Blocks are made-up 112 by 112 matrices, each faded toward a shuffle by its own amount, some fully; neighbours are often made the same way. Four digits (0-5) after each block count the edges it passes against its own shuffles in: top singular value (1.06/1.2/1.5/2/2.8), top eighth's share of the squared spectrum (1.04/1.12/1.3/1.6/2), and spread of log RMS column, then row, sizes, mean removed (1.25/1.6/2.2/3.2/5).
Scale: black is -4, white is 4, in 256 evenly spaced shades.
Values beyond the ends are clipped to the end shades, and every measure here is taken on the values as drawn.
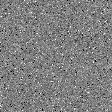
0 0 1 0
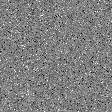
0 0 0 0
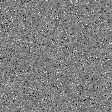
0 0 0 0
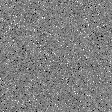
0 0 0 0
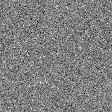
1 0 0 0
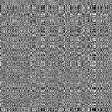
5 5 4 4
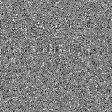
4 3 1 1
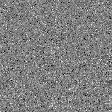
3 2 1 0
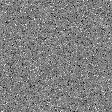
0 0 0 0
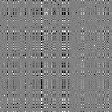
5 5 4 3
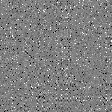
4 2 1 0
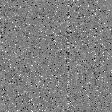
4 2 1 0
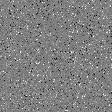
2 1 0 0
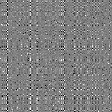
5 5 4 3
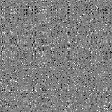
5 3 2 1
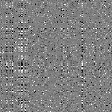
5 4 3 3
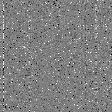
4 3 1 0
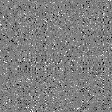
4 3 2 1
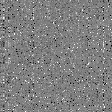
4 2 2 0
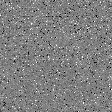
2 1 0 0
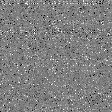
4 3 1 2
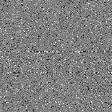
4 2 0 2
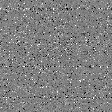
3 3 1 2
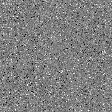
3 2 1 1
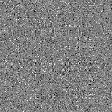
4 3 1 1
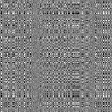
5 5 4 4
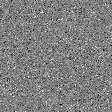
3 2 0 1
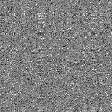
4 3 1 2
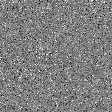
3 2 0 0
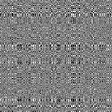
5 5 4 4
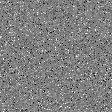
2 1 0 0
